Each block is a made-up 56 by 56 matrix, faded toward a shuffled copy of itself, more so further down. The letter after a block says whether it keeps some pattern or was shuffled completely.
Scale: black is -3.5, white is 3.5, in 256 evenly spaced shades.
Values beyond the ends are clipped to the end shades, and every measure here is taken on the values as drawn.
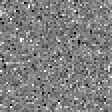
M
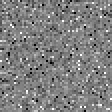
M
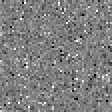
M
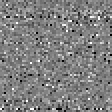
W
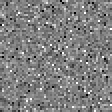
M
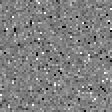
M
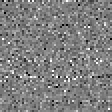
W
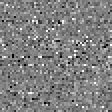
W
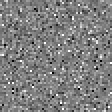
M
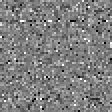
W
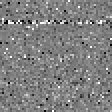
W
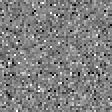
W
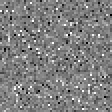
M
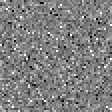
M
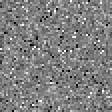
M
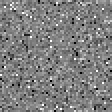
M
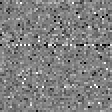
W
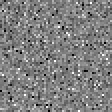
M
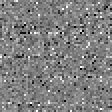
W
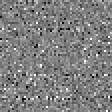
W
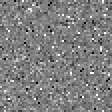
M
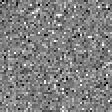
M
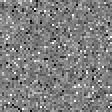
M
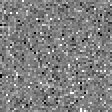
M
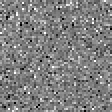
M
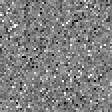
M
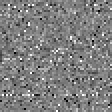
W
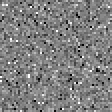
M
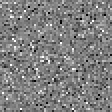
M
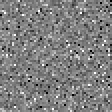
M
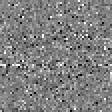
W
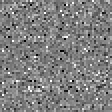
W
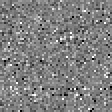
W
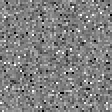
M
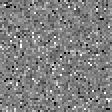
M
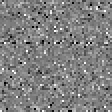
W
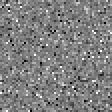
M
